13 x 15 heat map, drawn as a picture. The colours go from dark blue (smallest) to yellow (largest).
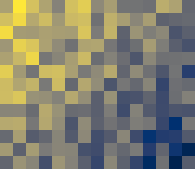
Slope: up to the top left. Ninth with the lowest average: bottom right. Mirror symmetry: none. Ninth with the highest average: top left.
